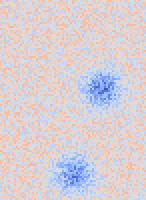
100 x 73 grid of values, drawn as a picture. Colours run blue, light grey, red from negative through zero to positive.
There are two dips. No row or column stands out. Overall the values sit about 50% of the way up the scale.
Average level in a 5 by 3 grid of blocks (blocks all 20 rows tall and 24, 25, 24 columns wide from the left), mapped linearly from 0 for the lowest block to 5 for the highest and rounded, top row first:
555
544
532
545
505
